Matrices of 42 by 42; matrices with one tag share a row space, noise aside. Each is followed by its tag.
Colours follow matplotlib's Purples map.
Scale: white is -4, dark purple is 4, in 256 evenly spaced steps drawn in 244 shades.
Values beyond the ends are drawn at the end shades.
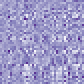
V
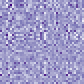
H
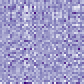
V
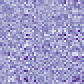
V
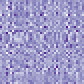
H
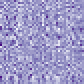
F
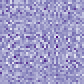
H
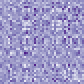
V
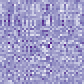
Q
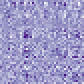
V
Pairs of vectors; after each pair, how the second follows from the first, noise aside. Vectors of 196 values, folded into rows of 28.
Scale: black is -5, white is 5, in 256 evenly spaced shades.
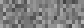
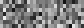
scaled up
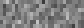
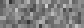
reversed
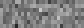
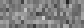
reversed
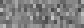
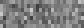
reversed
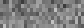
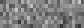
reversed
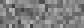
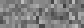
reversed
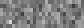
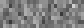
reversed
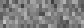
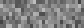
reversed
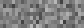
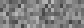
reversed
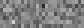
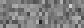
reversed
